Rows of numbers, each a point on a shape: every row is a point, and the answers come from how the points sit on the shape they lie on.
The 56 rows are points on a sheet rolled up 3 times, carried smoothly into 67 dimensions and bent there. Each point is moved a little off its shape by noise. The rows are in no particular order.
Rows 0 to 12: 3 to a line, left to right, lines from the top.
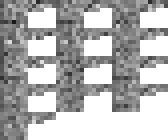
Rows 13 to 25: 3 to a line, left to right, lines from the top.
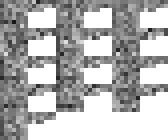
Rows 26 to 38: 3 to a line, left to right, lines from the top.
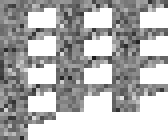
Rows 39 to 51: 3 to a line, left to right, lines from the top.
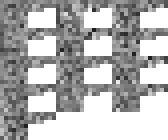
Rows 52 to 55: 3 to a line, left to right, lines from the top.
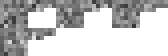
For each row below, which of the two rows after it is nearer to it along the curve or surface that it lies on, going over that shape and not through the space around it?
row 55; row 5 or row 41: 41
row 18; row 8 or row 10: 8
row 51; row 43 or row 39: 43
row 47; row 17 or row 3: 17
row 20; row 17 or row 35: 17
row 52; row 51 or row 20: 51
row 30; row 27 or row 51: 27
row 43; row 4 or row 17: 17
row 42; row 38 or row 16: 38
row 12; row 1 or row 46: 46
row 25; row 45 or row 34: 45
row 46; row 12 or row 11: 12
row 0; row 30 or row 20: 20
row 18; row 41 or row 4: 41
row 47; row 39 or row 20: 20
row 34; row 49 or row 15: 15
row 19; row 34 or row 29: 29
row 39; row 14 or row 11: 14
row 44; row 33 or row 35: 35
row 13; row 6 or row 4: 6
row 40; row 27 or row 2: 27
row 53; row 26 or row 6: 26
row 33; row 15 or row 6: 6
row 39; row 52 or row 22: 52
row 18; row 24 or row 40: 24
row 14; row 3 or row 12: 12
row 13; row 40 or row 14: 40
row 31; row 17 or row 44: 44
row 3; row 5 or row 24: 24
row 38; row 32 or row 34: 32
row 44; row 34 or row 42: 42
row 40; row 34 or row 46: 46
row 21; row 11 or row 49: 49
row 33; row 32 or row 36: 32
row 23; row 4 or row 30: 30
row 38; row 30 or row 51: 51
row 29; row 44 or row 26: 26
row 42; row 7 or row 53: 53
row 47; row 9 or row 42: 42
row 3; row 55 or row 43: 55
